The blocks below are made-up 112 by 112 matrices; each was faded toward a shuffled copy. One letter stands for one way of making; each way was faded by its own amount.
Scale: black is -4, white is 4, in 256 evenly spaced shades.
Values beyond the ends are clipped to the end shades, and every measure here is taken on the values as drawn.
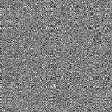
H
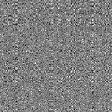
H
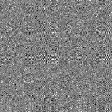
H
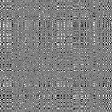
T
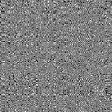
H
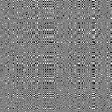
T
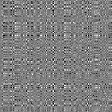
T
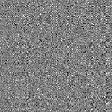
H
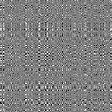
T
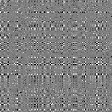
T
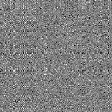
H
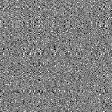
H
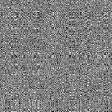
H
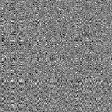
H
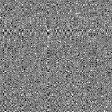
H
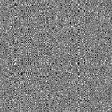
H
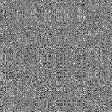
H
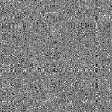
H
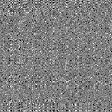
H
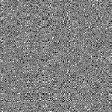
H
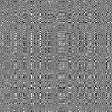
T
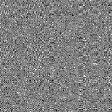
H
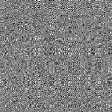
H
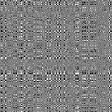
T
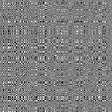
T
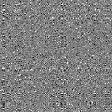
H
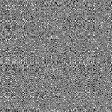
H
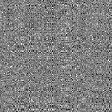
H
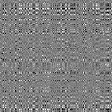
T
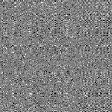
H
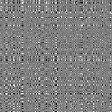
T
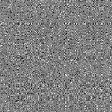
H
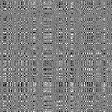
T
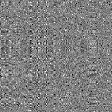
H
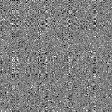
H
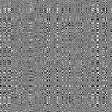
T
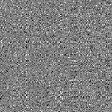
H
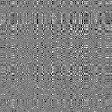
T
